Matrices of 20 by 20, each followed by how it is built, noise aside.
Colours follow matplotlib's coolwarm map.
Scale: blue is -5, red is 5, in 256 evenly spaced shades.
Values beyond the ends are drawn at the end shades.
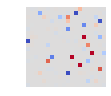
sparse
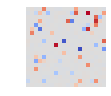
sparse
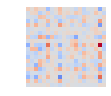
low rank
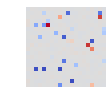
sparse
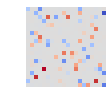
sparse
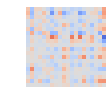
low rank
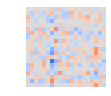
low rank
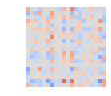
low rank
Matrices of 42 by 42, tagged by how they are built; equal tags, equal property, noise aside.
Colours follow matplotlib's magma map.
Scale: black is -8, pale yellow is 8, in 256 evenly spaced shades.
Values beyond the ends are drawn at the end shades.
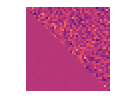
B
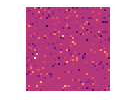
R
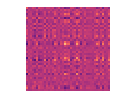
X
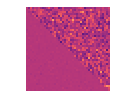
B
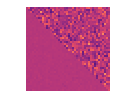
B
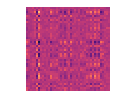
X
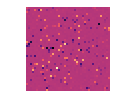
R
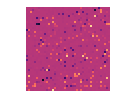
R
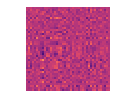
X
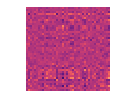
X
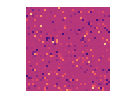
R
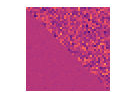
B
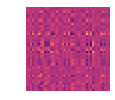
X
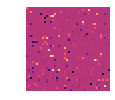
R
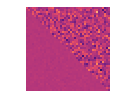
B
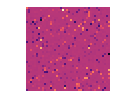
R
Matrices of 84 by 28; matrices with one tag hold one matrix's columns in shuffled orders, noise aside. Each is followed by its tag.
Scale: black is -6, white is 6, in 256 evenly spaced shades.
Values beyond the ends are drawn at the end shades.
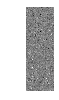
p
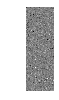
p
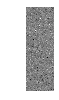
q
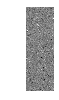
q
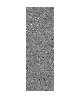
q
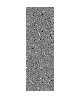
p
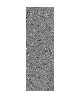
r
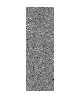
q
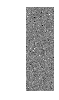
r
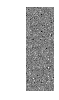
p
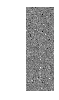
p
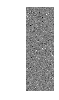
r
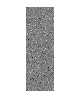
q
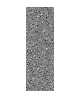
r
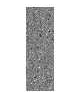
p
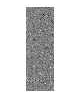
p
